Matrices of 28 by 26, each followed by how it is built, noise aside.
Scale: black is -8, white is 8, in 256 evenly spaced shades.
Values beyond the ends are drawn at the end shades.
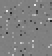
sparse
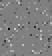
sparse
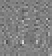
low rank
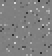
sparse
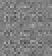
low rank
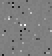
sparse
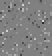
sparse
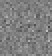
low rank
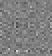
low rank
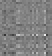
low rank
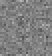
low rank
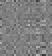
low rank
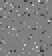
sparse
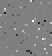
sparse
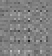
low rank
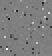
sparse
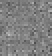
low rank
